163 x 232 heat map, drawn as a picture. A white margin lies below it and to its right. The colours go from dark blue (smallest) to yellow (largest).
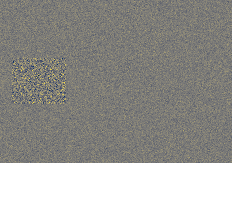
Neither half mirrors the other. No single row or column stands out from its neighbours. No overall slope runs across the table. The grain is fine, like static. Values change most from cell to cell in the middle left. In the middle left lies a patch that is rougher than the rest.
